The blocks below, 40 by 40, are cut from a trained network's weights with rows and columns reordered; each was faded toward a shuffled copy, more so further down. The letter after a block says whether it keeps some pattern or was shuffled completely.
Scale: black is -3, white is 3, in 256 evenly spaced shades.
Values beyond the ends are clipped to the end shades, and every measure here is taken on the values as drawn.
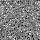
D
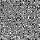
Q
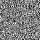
Q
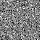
D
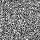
D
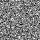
D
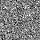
D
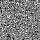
D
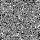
D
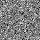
D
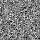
D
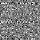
Q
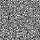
Q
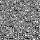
Q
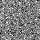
D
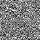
Q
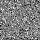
D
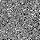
D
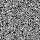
D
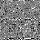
Q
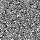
D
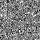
D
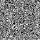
Q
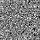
Q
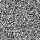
D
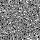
D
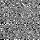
Q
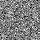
D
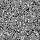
D
